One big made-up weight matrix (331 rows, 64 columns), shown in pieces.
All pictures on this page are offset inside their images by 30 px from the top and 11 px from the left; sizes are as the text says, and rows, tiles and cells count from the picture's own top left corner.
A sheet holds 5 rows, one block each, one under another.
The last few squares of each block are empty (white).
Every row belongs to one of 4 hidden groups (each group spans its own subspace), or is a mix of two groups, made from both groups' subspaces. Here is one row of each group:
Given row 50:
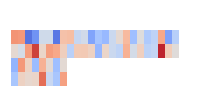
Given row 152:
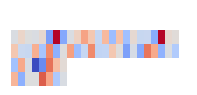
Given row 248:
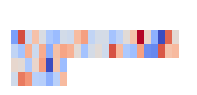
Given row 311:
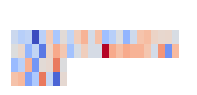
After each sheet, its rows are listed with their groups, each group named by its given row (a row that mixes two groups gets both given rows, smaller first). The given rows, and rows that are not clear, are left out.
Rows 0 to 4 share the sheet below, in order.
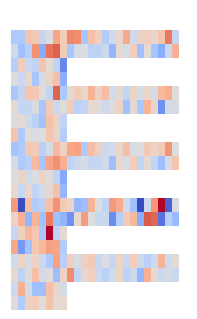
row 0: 50
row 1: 50 and 152
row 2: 50
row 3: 248
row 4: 152 and 311
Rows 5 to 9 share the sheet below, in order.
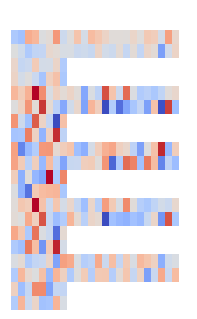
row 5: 50
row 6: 311
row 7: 248
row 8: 311
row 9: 152
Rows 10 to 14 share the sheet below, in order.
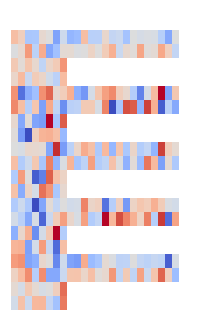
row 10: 50
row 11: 248
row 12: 152
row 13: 311
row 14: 50
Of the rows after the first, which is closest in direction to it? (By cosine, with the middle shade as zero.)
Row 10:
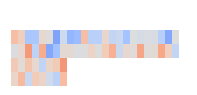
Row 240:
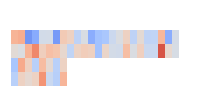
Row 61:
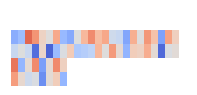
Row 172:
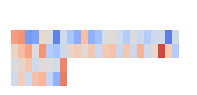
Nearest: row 172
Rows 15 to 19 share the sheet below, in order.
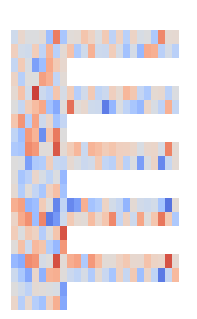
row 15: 152
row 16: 311
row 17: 50
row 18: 50
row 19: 50
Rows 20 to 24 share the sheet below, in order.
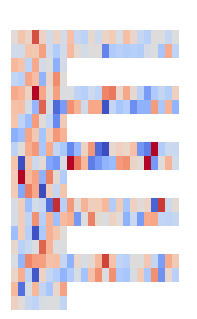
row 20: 311
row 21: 50 and 311
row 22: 152 and 311
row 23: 152
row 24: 50 and 311
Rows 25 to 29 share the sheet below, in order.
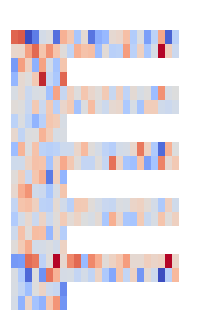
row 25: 50
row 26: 152
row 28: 248
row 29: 50
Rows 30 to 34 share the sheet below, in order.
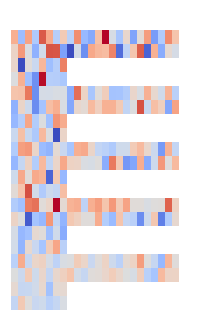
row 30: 311
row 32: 248
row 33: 50
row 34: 248
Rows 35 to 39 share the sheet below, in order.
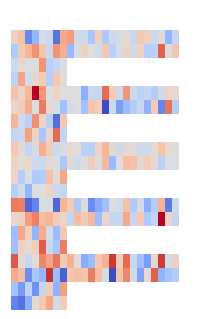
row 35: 50 and 152
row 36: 311
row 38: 50
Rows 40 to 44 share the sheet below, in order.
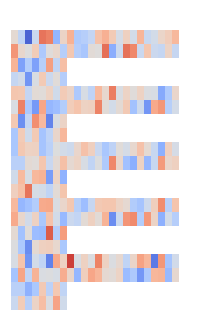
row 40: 248
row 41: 50 and 152
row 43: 248
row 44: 152
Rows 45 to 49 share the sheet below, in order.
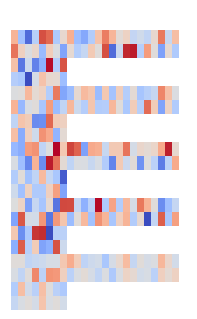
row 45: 248
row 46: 152
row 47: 50
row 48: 152
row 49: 50
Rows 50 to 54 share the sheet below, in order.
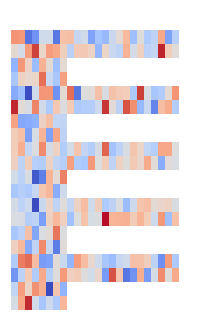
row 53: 311
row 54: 248
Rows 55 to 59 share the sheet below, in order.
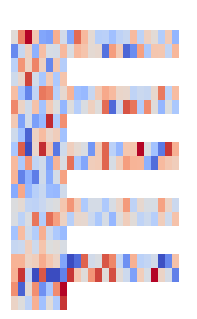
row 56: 248
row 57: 248
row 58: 50
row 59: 50
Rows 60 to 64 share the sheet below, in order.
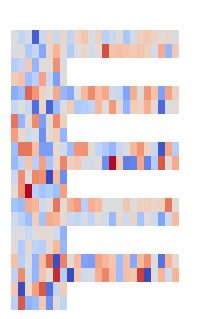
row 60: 311
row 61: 50
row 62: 248
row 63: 50
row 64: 152 and 311
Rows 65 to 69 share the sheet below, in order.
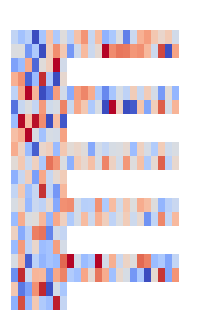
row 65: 311
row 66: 248
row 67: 50 and 311
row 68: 152
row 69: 152
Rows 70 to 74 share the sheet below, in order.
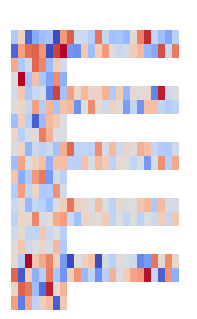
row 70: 50 and 152
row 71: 152
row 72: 152
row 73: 50 and 152
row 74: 152
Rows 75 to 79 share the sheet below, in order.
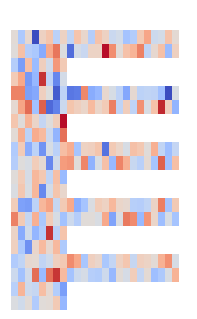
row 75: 311
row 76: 50
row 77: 152 and 311
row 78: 248
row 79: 50
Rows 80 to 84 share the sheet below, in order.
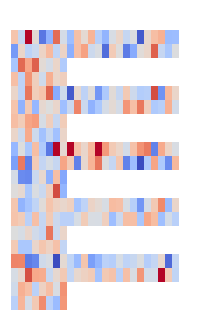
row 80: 248
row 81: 152
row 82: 50 and 152
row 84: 50
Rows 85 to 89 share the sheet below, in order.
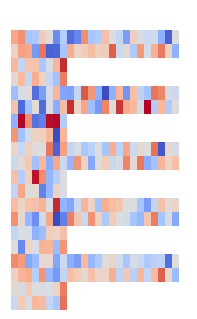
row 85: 50
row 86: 152 and 311
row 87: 152
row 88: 50 and 152
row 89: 50
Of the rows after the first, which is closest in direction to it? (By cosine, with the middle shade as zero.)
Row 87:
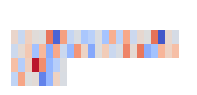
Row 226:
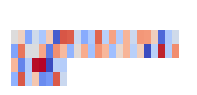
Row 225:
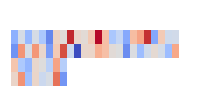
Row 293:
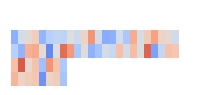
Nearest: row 226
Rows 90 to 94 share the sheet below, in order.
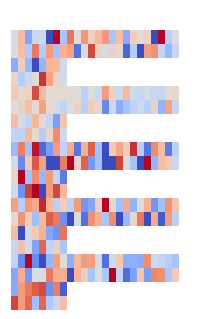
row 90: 152
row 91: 311
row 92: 311
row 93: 311
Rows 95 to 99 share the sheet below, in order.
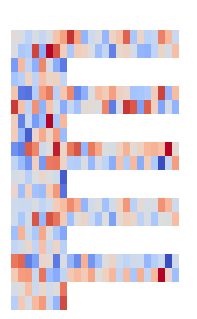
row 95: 50
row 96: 248
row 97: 50
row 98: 50
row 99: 50
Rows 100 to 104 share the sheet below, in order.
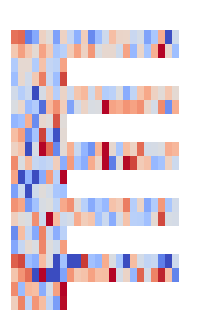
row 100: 50
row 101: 311
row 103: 50
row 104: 50
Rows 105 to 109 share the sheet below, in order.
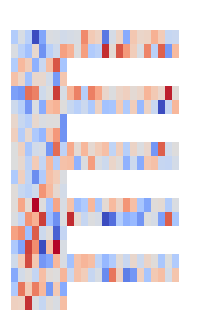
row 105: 311
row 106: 50
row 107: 152
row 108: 311
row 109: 248
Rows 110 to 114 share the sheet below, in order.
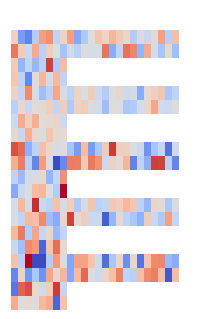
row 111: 248
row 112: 50
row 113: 311
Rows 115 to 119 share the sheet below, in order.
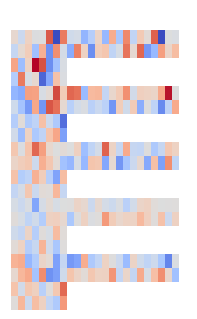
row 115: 152
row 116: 50
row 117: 311
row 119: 50
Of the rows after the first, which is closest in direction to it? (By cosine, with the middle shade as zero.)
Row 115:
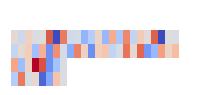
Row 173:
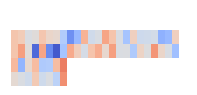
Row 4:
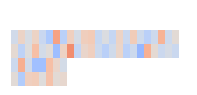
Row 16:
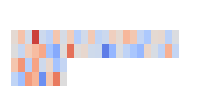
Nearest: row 173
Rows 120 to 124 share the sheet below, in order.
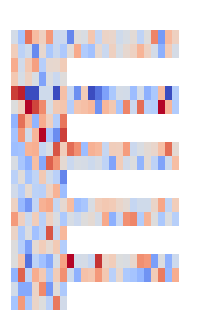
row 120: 50 and 152
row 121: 50
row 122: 50
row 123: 248
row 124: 152
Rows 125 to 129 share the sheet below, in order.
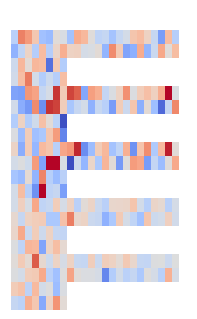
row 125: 248
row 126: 50
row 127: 50 and 311
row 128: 311
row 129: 311
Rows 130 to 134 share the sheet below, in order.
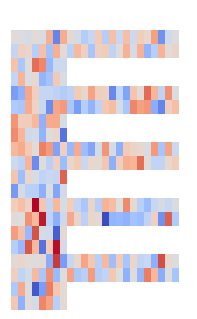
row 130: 152
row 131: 50
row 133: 311
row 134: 152
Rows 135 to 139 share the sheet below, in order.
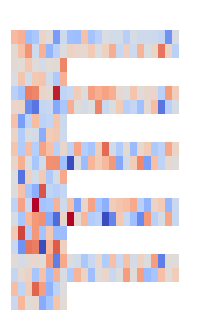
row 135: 50
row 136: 50
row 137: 311
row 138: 311
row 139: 152
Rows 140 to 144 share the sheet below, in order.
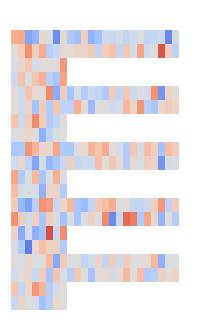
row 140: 50
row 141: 152
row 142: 50
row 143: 248
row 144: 152
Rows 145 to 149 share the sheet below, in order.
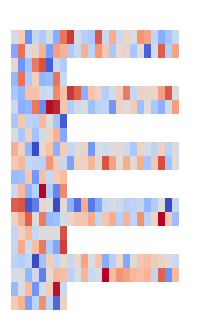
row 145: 152
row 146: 50
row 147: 50 and 311
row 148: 50
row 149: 311
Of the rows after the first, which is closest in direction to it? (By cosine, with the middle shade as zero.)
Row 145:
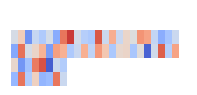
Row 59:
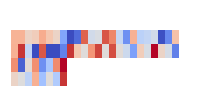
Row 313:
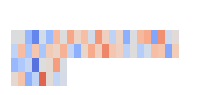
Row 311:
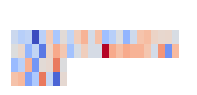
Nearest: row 313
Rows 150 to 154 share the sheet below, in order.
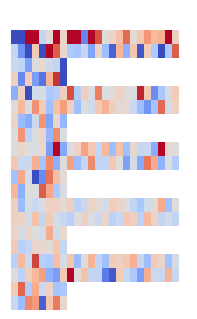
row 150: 50
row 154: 311
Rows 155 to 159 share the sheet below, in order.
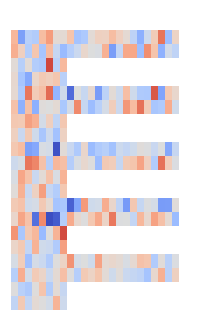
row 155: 248
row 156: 152
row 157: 50
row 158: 50
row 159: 152
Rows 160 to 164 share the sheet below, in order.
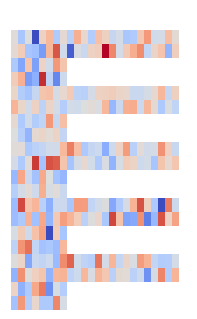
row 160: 311
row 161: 248
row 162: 50
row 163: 248
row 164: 152
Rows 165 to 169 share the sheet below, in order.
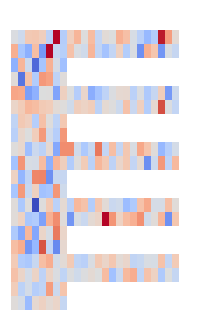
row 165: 50 and 152
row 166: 50
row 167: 152
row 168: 311
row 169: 248
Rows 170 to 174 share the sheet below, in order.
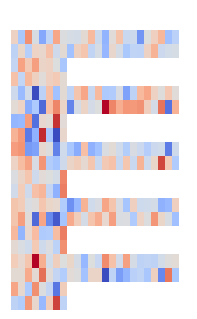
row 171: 311
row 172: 50
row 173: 50
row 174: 311
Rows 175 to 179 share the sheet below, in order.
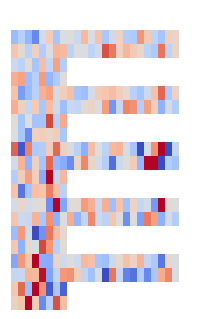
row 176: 248
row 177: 248
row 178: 152
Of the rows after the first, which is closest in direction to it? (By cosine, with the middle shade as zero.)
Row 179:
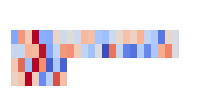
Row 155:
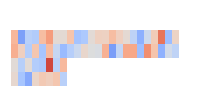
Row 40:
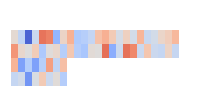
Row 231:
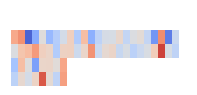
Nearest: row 231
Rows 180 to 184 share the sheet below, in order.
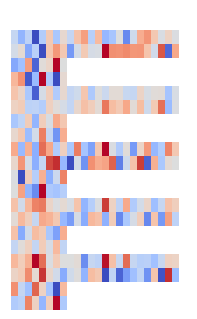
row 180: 311
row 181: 50 and 311
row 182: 311
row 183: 311
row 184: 311
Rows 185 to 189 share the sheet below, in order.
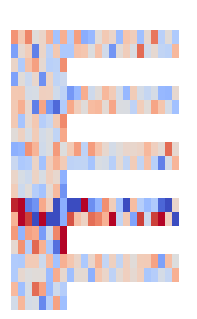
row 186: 50
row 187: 50
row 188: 50
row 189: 50 and 152
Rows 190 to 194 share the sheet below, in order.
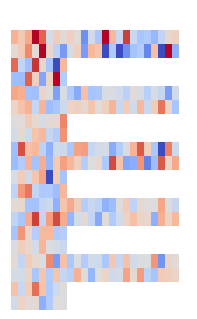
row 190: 311
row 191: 50
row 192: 248
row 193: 50
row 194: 152
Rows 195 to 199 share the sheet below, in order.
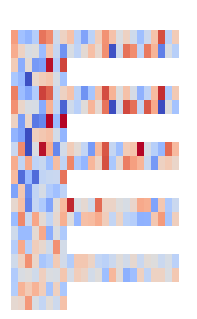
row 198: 152
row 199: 248
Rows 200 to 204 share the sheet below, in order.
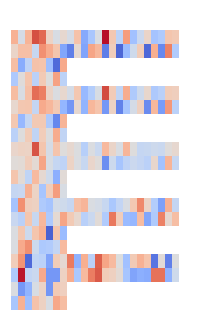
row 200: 311
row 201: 311
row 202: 311
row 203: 248
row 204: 50 and 152
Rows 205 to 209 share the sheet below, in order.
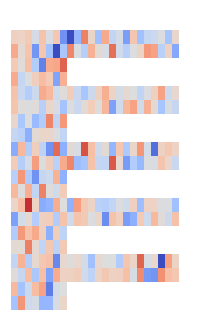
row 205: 50 and 152
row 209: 152 and 248
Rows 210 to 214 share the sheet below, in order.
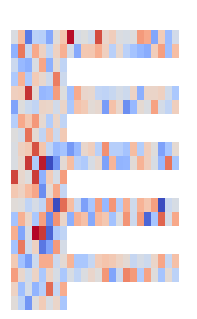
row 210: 152
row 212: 50 and 311
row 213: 152
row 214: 248
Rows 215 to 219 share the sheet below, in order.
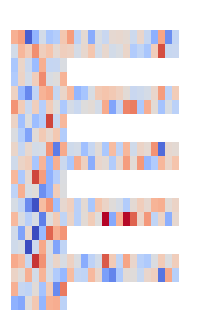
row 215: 50 and 152
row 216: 248
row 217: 152
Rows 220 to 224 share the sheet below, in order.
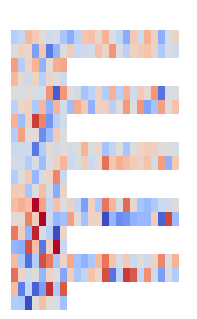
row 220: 50
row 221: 152
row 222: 311
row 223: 311
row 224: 248
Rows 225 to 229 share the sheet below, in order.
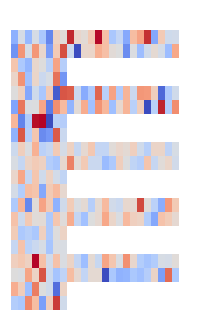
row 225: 50 and 152
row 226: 152
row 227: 311
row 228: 248
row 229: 311
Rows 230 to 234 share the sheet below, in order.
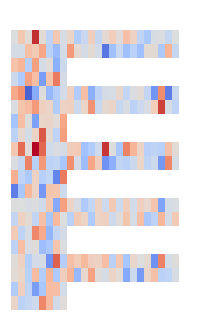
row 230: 311
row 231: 50 and 152
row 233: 152
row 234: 152
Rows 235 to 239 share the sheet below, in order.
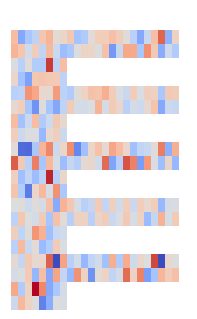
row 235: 248
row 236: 50
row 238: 152
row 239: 152
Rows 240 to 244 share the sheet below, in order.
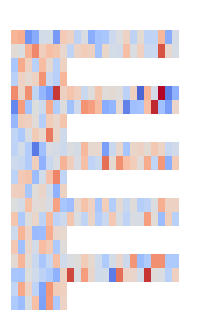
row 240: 50
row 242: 311
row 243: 152
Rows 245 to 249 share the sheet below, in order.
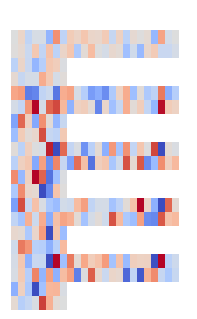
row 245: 152
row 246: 50
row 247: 152
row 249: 152
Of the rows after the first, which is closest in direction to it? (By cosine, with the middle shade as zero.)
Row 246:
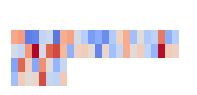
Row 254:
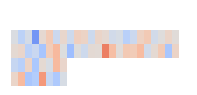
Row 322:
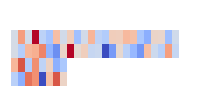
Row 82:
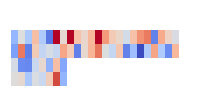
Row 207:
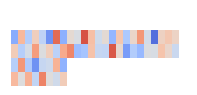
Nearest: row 254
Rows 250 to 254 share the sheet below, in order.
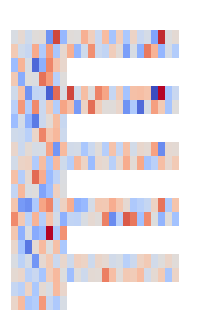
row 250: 152
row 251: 152
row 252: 152
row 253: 248
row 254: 311
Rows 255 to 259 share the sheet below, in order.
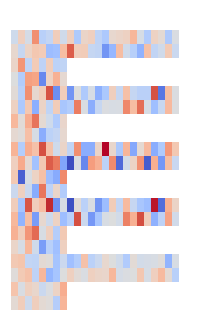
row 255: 311
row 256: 152
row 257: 311
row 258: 152
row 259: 50
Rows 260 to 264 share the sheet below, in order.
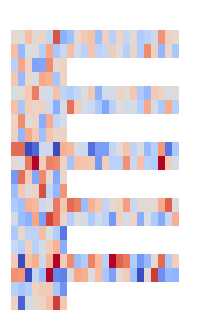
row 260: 152
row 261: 152 and 311
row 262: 50
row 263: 50
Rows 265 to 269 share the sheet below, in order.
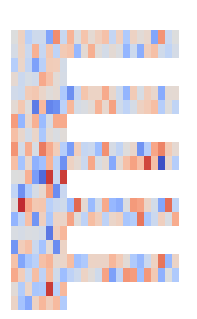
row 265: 152
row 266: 50
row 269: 248
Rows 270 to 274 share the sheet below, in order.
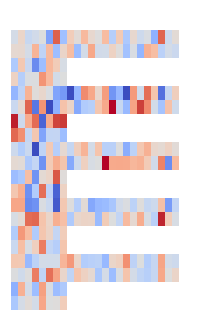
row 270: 152
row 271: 50
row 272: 311
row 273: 50
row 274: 50
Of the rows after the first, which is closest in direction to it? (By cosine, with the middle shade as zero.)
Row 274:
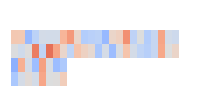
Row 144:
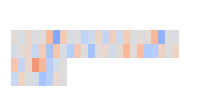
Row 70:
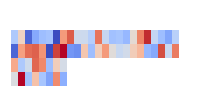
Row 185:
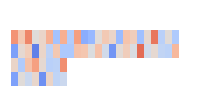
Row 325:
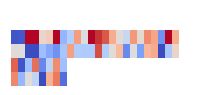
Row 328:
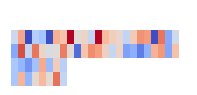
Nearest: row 328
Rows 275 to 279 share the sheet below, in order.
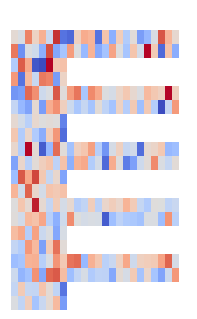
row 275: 152
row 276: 50
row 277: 248
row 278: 311
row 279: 50
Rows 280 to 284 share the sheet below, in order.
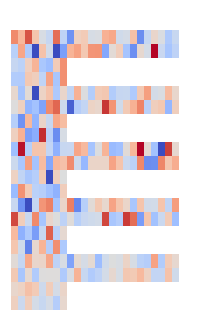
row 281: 311
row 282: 248
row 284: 152
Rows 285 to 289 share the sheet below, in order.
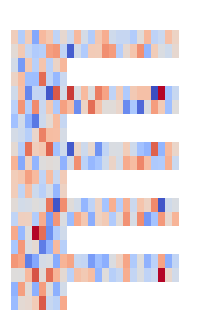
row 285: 311
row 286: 152
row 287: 152
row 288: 152
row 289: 50
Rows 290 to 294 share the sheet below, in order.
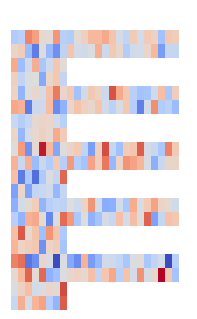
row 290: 50
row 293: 50 and 311
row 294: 50
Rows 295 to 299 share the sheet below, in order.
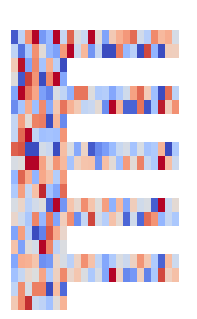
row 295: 50 and 311
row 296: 248
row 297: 50
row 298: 152
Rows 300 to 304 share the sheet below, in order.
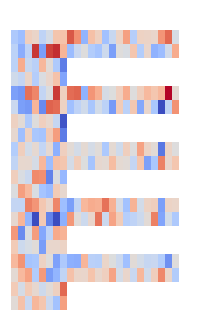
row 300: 50
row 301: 50
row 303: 50
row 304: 50
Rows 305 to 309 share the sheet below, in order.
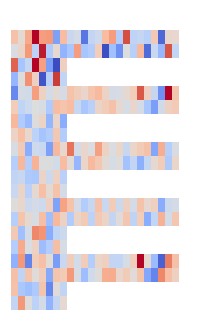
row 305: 152 and 311
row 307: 152
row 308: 152
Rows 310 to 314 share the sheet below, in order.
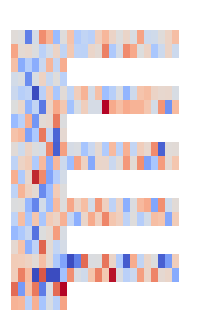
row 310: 248
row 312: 152
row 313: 152 and 311
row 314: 50
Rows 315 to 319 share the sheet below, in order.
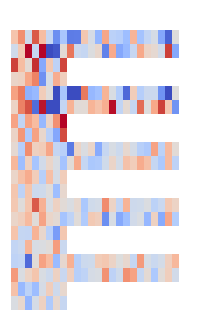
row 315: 50 and 311
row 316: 50
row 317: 152
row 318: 311
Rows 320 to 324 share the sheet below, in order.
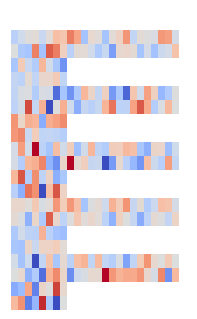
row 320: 50
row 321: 50
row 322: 311
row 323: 50
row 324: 311
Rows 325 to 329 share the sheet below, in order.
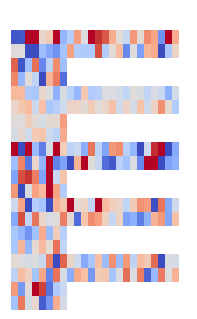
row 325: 50
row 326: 50
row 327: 248
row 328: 152
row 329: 152
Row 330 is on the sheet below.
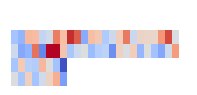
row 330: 50
